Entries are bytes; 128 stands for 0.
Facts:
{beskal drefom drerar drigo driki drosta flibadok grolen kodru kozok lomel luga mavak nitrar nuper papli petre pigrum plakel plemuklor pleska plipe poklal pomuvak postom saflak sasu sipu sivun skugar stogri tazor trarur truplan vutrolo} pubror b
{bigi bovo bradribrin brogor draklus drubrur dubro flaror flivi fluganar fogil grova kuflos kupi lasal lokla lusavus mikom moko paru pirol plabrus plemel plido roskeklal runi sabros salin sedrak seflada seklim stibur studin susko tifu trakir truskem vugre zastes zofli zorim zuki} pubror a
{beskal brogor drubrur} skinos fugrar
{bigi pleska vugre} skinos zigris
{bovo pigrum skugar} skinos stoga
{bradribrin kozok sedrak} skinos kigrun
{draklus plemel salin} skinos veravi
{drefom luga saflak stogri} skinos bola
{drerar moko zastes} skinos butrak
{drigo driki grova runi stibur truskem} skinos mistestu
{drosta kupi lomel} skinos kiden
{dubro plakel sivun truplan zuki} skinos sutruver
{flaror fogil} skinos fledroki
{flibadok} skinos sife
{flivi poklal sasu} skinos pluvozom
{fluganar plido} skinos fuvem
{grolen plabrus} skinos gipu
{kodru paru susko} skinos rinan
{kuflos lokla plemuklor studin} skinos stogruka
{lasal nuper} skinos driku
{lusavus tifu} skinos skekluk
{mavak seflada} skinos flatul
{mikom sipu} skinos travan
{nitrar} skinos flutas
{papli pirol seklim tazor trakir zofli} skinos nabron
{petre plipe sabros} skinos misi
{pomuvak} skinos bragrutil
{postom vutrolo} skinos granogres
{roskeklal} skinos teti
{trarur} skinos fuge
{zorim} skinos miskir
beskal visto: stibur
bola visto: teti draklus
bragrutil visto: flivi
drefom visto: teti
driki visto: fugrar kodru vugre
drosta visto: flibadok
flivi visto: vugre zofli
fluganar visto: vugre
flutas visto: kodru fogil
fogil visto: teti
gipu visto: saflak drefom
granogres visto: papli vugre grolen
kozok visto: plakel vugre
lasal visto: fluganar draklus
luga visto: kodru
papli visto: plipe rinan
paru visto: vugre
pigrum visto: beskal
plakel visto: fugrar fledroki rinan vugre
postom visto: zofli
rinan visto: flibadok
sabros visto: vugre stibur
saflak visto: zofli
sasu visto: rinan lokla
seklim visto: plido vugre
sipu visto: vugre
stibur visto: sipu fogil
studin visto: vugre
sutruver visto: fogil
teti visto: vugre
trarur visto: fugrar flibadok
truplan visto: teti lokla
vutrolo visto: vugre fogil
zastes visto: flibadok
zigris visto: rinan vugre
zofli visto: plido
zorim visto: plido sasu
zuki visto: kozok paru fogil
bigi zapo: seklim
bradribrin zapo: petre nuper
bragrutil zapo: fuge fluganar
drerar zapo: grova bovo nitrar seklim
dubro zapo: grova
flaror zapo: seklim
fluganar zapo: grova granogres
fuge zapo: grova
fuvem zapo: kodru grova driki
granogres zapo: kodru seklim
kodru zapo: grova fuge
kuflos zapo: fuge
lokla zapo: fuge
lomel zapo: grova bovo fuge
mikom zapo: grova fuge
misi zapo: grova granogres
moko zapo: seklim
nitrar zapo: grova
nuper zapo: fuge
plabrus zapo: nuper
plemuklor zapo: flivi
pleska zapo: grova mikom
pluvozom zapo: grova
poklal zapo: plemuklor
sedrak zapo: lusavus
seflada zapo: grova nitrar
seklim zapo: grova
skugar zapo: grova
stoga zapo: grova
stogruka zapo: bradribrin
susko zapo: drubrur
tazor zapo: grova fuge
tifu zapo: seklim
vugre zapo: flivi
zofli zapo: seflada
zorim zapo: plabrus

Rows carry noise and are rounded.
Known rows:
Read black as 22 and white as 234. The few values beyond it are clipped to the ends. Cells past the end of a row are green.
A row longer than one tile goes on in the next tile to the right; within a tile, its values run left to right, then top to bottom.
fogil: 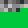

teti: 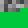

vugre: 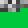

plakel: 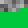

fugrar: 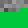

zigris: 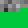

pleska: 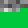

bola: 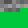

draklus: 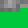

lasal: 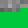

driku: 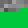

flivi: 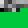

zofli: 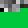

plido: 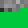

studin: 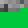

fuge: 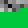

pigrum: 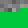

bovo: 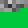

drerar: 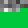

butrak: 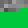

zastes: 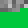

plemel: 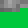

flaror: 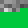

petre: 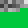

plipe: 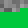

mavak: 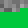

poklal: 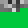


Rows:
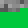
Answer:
sabros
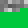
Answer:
plabrus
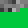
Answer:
postom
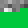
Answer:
dubro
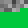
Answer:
drosta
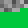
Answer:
flibadok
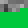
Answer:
kozok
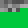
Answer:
drefom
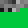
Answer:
saflak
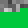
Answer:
bragrutil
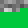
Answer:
kuflos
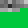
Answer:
nuper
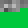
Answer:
nabron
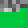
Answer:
fuvem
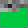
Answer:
nitrar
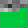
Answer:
kodru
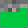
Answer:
beskal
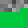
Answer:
sasu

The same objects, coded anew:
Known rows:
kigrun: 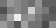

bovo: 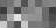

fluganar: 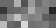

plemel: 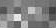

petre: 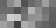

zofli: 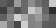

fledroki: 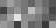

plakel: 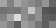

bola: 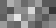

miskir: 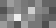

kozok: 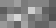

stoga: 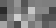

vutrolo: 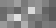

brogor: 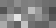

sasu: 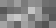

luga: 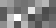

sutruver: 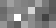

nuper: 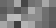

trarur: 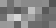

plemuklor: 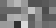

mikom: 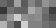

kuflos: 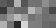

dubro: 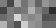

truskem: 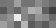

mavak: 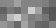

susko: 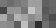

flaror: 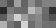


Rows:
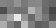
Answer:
paru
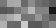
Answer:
draklus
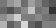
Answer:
lasal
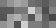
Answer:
poklal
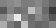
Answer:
fogil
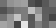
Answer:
vugre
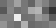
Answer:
stibur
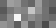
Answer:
mistestu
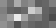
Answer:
papli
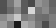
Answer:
stogruka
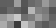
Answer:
bradribrin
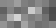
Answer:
sipu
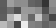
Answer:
flivi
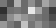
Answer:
drerar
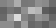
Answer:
drigo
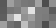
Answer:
gipu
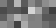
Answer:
tazor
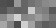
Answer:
zorim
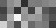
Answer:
grova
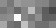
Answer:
zuki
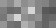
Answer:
truplan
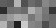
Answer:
lokla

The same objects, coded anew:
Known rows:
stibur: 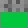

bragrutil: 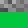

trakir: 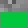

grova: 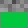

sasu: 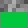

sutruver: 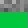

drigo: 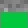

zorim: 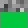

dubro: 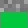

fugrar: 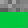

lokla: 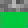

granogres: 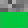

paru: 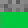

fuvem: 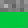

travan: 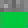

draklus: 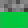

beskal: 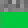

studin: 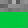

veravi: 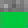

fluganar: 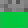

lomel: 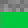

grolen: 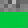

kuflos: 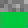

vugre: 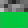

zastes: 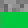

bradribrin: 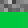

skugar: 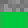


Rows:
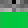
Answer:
poklal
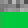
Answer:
driki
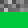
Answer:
petre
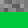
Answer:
bola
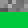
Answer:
rinan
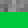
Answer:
seklim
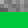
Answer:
flutas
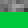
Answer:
plido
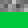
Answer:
papli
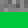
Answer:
pigrum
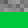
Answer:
tazor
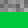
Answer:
luga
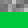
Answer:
trarur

